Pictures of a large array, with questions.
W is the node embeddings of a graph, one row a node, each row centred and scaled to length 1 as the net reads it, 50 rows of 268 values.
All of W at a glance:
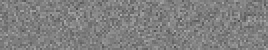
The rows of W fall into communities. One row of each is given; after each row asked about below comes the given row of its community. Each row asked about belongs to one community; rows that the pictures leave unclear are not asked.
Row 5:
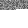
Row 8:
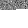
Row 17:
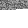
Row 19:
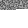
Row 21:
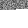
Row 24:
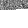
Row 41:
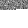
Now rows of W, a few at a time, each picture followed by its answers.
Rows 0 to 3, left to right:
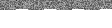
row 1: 41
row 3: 5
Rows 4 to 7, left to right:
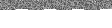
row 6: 41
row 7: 8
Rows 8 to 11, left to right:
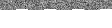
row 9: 17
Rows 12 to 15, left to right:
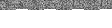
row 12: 17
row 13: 17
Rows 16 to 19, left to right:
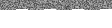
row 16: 19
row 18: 19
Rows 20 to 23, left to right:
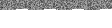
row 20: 21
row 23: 24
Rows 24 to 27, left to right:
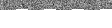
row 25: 24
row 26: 17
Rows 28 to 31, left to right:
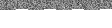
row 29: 19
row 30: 21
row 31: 21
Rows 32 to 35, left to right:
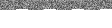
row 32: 19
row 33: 5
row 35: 5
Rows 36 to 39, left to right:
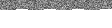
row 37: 17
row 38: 5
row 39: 19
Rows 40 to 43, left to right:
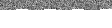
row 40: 5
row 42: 5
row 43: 8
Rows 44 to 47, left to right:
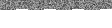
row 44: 41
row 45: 21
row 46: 19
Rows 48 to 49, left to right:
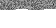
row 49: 24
